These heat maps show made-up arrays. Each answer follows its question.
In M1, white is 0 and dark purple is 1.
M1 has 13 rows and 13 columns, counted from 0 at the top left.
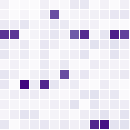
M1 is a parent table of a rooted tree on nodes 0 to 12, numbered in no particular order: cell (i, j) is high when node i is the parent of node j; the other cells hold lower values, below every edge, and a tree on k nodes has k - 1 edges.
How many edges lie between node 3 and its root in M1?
0
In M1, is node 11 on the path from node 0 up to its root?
no
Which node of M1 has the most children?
3
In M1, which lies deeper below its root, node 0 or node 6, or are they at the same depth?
node 6
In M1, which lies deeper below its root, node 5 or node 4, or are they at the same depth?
the same depth
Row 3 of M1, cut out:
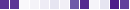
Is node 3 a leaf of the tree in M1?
no
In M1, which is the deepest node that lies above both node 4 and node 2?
8
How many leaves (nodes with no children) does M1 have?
8
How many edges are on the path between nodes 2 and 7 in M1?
3
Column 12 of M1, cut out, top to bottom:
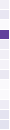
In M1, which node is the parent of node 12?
3
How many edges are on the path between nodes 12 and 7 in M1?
2
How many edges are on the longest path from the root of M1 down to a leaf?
2
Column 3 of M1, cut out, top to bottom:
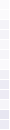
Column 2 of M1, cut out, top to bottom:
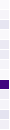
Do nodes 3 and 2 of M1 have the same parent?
no
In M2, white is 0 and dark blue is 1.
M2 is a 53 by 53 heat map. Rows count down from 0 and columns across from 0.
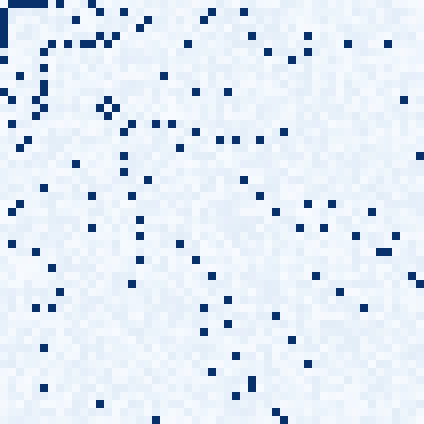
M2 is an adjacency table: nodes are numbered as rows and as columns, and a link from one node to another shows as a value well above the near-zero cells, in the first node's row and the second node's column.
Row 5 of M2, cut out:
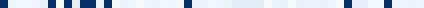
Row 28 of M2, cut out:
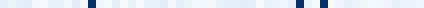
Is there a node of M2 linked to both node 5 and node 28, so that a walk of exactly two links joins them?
yes
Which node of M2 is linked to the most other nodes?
node 5
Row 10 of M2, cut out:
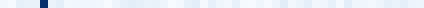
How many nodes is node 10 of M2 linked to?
1
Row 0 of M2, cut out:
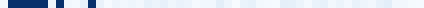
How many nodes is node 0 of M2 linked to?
7
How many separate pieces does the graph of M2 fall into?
1
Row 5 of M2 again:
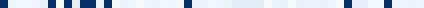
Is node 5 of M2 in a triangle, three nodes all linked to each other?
yes
